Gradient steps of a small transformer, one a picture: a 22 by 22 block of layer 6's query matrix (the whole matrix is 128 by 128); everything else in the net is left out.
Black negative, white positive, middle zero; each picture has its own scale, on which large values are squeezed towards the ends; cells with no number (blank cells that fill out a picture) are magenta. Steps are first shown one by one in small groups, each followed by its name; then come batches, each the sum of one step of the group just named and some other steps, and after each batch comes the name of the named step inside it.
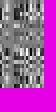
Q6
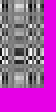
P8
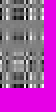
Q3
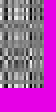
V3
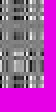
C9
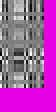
P8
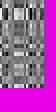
V3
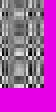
C9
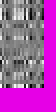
Q6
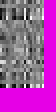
Q3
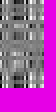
C9
